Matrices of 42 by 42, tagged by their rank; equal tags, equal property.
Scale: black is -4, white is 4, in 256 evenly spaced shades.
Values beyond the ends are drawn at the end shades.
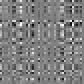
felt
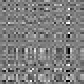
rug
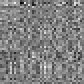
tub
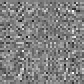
tub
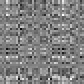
rug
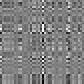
felt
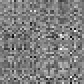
tub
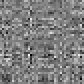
tub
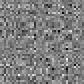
tub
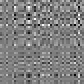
felt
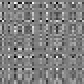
felt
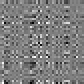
rug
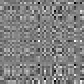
rug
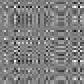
felt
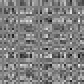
rug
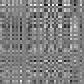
felt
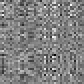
tub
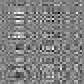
rug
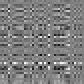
felt
